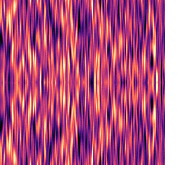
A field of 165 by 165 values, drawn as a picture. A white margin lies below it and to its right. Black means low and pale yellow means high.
Grain: streaks running down. Mirror symmetry: top to bottom. Average level on the scale: 50%.
